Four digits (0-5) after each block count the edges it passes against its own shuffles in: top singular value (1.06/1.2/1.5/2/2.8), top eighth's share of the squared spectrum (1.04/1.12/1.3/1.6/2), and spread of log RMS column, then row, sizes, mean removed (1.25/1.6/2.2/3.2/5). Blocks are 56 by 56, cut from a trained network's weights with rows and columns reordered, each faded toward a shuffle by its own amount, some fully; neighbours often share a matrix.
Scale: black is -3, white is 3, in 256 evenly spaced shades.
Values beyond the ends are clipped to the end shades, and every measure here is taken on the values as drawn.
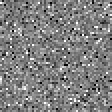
0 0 0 0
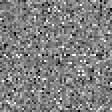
2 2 0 1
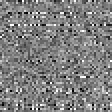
4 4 0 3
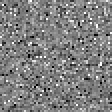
1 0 0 0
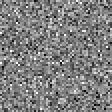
0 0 0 0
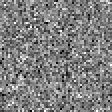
0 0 0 0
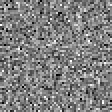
0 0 0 0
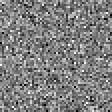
0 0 0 0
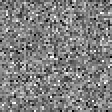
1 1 0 0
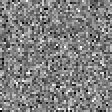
0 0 0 0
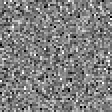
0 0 0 0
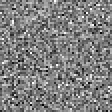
1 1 0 0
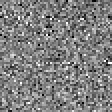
2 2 0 1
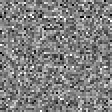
3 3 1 1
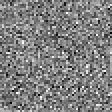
3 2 0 1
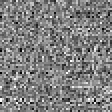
4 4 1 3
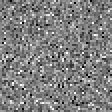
2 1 0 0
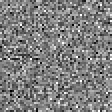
1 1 0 1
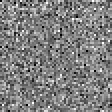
1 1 0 0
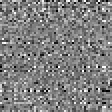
4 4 2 3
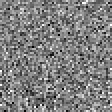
1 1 0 0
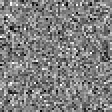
3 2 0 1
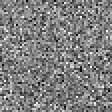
2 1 0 0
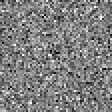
2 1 0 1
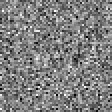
3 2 1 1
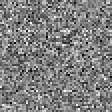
3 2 0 1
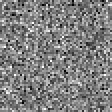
1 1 0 1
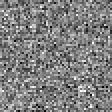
2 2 0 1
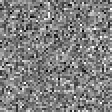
1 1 0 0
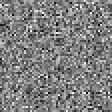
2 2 0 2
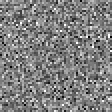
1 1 0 0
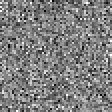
2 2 0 1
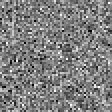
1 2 0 1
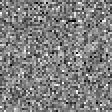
2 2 0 1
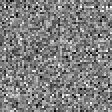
3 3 1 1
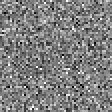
3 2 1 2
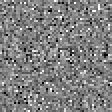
2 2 0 1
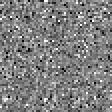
2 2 0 2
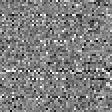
3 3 0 3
